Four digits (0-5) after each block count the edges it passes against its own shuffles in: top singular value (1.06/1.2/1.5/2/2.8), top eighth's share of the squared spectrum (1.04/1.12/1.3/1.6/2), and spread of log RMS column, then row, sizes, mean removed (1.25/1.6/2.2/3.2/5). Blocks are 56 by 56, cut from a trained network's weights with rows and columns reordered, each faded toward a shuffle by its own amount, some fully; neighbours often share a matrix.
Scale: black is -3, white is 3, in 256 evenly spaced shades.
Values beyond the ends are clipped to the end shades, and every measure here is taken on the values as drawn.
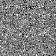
2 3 1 1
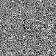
3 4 2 2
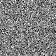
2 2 0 0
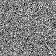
1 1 0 0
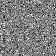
2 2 0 0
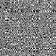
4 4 2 2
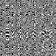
4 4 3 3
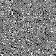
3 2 1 0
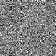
3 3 2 1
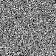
2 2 0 0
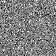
0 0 0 0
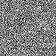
2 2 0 1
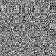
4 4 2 3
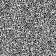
1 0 0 0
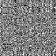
3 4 1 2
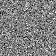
1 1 0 0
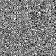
3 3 1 1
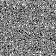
0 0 0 0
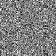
3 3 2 0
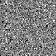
3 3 1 1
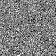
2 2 0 0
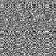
4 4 1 3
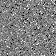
0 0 0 0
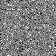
2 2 0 1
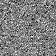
2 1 0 0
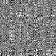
3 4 2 2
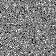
0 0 0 0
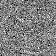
1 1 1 0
